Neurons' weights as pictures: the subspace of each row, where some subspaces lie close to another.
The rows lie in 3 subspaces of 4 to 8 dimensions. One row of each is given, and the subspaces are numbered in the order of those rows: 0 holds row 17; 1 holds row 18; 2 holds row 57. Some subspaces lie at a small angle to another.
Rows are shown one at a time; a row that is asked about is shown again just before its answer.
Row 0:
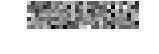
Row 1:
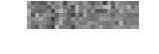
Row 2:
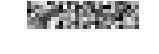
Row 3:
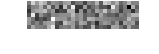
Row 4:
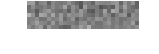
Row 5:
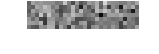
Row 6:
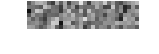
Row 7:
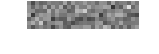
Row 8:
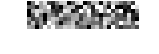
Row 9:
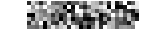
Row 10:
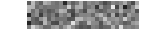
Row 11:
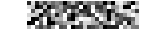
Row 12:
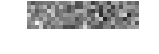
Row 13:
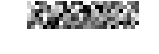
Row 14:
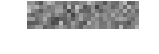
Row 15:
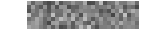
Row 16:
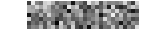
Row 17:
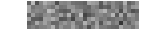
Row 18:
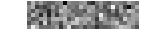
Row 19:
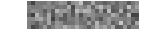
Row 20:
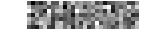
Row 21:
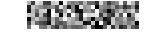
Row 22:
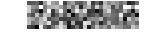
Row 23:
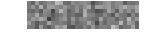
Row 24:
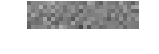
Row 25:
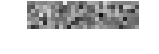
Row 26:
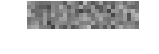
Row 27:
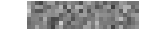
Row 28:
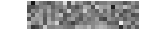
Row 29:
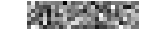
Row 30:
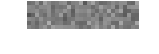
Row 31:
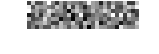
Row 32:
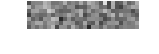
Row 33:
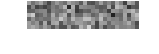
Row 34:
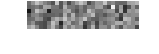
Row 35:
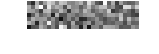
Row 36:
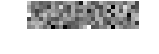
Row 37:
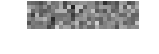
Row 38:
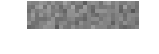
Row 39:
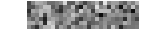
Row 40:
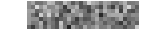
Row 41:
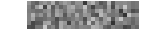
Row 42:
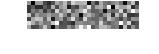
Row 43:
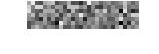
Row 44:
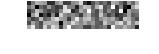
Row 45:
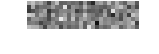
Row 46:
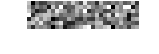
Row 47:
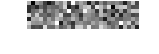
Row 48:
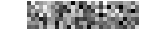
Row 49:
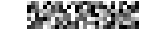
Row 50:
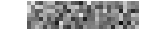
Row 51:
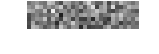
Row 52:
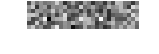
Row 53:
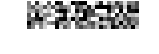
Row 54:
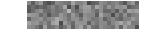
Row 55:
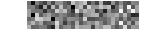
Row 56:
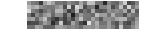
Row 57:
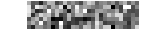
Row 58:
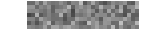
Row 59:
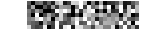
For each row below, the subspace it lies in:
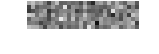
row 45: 0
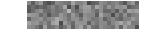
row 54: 1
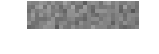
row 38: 2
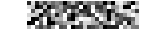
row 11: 0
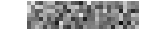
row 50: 2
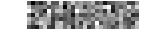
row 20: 0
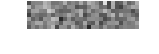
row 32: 0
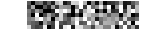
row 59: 2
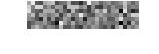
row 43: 2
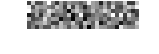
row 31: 0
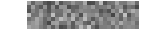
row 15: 0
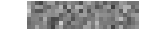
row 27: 2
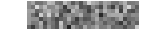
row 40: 1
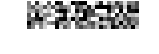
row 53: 0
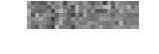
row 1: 0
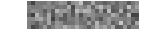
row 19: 2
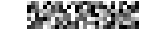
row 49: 2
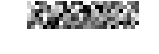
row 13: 1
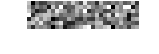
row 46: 2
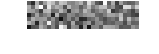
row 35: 0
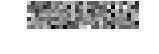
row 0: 2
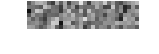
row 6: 0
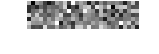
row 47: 1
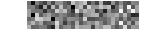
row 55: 2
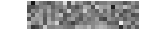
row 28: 1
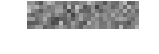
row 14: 1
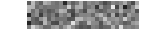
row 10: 1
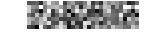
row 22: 0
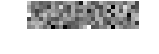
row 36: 2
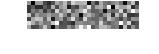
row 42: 2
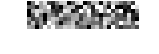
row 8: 1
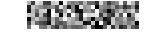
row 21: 0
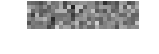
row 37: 2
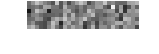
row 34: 0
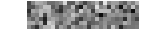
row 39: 1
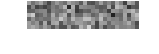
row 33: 2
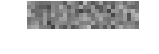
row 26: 2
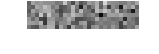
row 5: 1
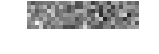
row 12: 0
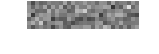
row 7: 2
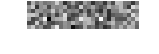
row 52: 0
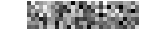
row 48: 1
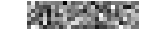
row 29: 1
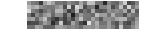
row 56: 1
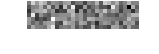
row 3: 2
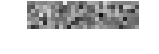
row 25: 1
